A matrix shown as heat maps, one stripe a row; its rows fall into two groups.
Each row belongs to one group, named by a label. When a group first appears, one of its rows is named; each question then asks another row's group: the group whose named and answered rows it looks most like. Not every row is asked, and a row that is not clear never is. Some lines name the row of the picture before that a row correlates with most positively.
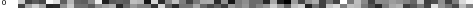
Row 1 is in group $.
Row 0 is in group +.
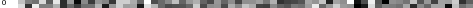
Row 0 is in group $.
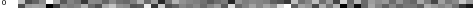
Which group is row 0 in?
+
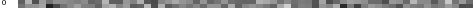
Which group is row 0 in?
$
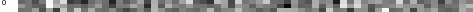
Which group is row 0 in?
+
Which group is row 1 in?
+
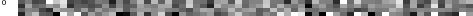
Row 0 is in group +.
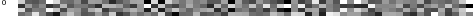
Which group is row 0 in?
+
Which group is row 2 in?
+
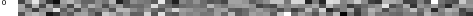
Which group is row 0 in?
$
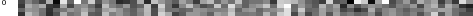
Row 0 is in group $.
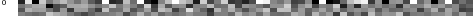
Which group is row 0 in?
$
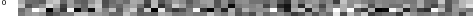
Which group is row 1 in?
+
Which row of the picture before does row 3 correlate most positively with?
1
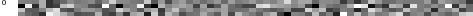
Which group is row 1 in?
$
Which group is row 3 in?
+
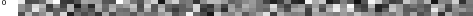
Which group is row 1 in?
$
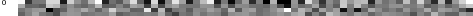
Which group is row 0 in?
+
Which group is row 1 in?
+
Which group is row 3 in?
$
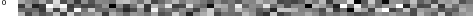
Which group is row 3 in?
+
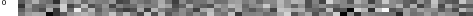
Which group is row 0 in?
$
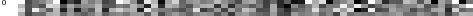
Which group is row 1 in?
+
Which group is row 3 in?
+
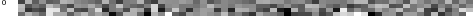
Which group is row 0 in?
$
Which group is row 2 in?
+
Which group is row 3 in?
+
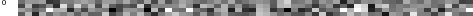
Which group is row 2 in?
+
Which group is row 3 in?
$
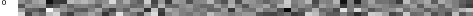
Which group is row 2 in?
+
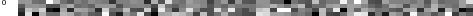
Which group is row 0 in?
+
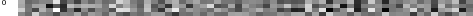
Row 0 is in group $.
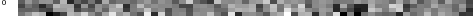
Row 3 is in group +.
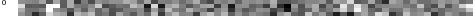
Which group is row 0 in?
$
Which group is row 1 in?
+
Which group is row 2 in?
+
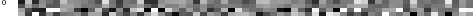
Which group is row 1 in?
$
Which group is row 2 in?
+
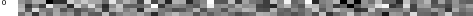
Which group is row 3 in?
$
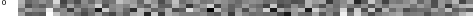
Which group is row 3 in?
+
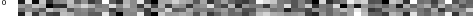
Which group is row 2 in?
+
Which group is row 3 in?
$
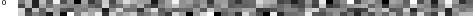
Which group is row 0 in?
$
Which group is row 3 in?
+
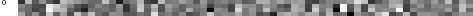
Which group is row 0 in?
$
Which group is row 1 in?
+
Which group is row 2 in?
+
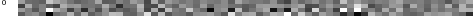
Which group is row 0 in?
+
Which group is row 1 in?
$
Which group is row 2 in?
+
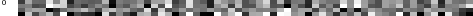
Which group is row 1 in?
+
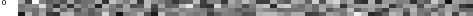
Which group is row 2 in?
$
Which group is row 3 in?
$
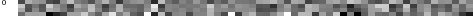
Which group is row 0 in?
$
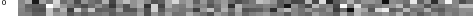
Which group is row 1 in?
+
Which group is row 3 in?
+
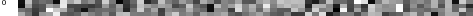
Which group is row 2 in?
+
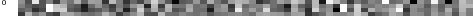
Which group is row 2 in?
+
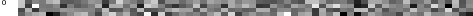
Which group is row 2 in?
$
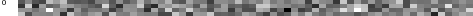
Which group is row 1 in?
$
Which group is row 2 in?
+
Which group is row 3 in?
+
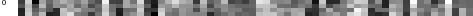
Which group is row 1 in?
$
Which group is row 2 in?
$
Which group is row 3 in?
$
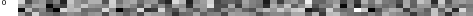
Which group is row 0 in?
+
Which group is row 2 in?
$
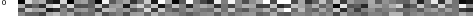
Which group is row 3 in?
+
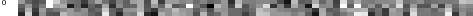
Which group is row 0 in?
+
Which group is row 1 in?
+
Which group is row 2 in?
$
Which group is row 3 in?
$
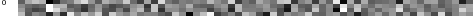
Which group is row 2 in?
+
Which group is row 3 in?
+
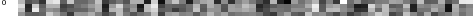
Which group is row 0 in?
+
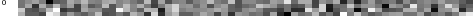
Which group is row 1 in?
$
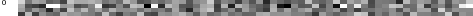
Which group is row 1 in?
+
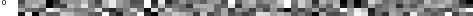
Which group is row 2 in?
+
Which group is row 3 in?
$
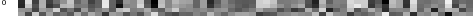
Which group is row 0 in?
$
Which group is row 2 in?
$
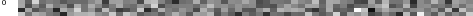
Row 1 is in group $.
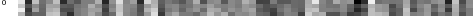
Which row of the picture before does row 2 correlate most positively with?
1
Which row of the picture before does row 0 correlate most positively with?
0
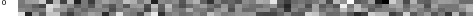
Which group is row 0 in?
$
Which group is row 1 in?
+
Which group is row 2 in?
+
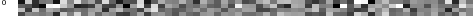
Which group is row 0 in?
$
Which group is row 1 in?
+
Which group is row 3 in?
$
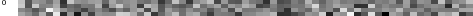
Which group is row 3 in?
$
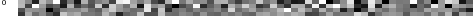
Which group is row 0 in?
$
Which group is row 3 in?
$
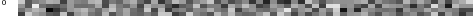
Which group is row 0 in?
+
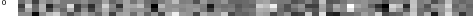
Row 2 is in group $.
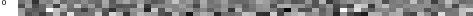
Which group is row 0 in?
$
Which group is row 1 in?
$
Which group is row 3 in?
+
